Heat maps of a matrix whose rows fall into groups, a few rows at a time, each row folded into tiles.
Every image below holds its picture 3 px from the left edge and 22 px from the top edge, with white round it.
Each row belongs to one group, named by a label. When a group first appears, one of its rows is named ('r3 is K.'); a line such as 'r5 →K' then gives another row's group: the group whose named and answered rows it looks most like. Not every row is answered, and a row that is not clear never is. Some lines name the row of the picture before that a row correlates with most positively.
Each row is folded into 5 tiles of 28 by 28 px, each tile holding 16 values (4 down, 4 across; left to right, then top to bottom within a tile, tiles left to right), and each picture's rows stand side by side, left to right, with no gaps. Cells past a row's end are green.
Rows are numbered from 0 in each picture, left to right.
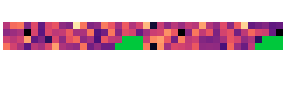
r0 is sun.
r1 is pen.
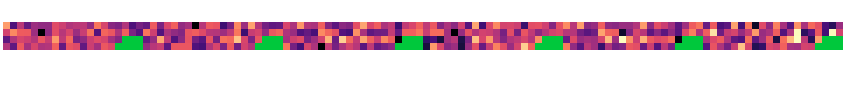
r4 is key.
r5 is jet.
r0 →pen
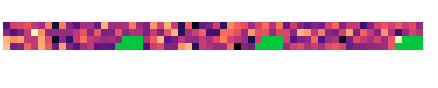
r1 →jet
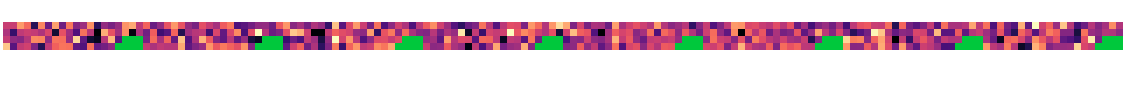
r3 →key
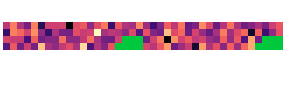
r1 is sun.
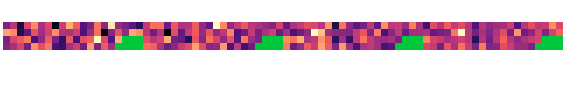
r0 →jet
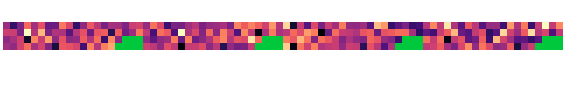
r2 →pen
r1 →key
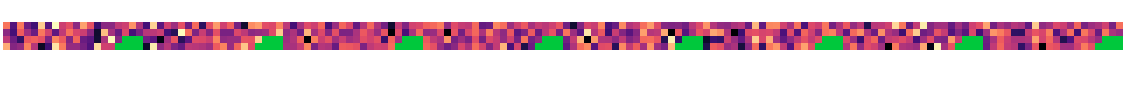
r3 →sun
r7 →pen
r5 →pen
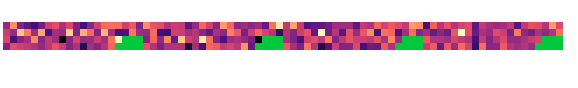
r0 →key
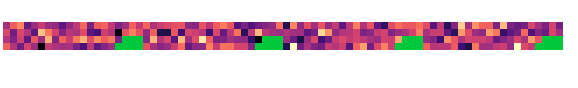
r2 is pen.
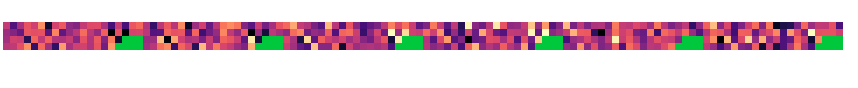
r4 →pen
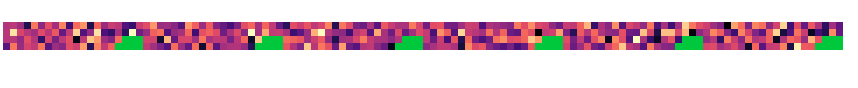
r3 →key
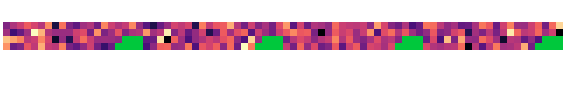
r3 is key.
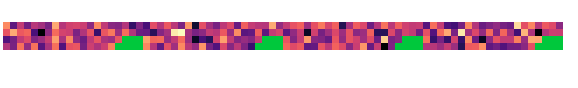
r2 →sun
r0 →pen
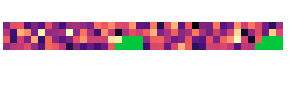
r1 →jet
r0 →key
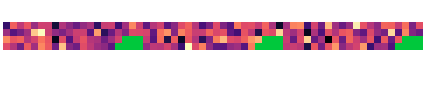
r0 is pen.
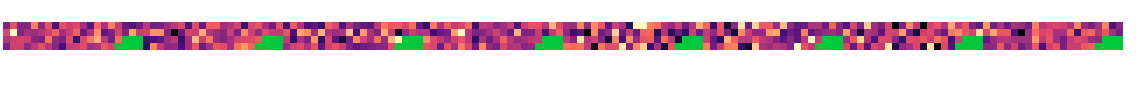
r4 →sun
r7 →pen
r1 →pen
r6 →jet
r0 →jet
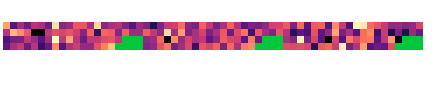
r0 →pen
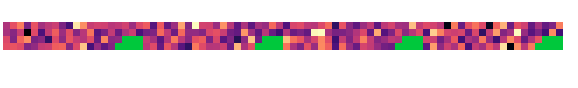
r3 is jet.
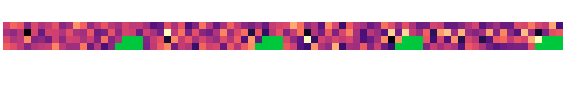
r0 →sun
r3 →key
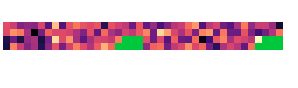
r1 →key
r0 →pen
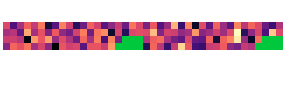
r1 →jet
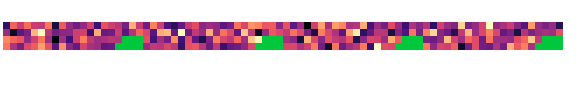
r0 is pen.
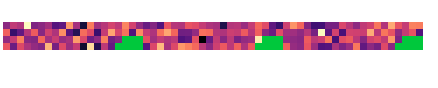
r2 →key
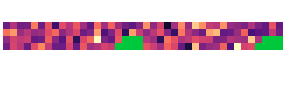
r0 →jet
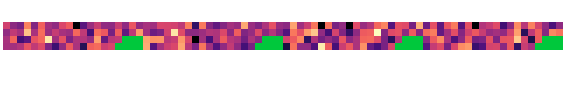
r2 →jet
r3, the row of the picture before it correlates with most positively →0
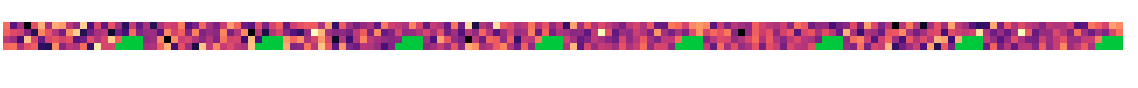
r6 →jet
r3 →sun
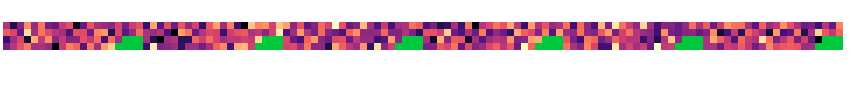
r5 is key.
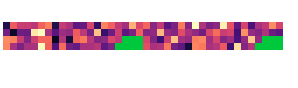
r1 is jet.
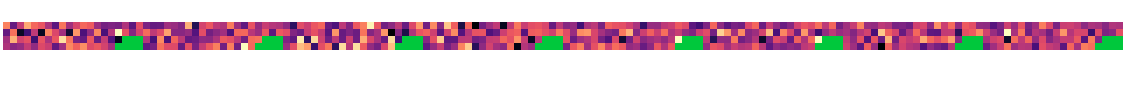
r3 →jet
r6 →key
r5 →key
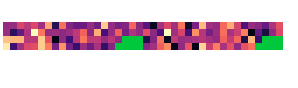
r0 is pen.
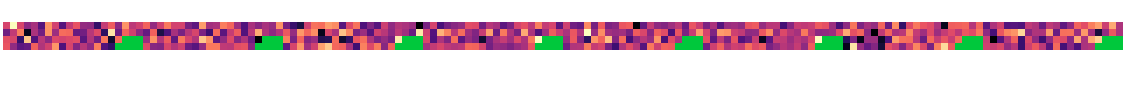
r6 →pen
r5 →key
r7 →key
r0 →sun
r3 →key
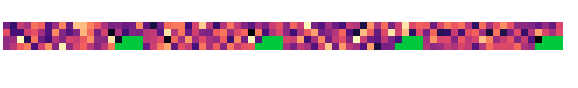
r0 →sun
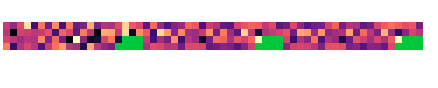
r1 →key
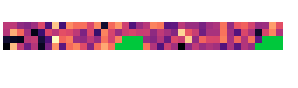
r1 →key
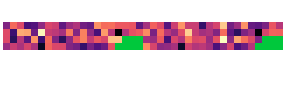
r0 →key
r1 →key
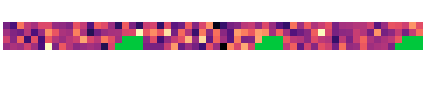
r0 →key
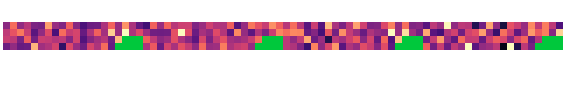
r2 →sun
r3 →jet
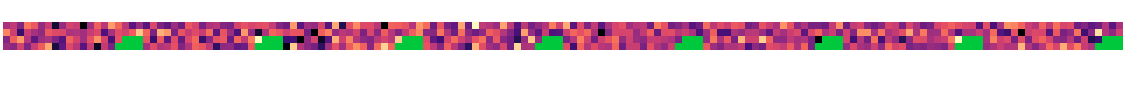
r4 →pen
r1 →key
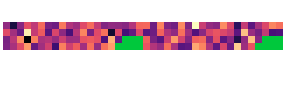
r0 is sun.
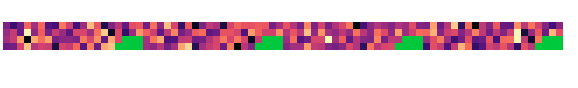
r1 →jet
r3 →jet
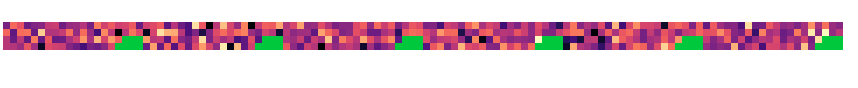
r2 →key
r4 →pen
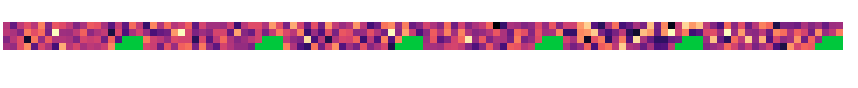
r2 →sun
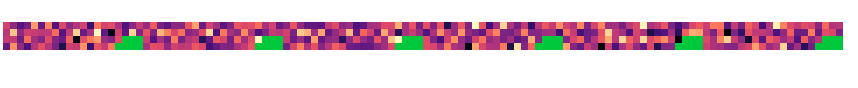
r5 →sun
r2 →key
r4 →key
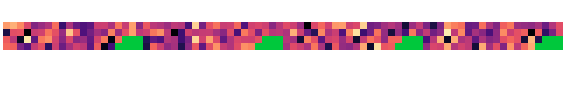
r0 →sun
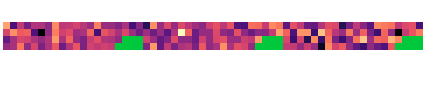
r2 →key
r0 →pen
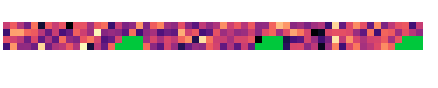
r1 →key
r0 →jet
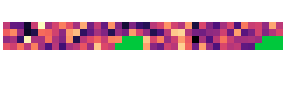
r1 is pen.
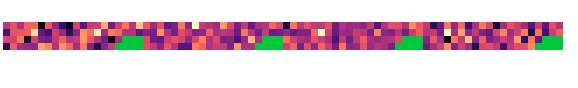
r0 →jet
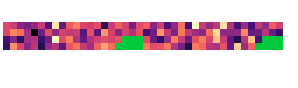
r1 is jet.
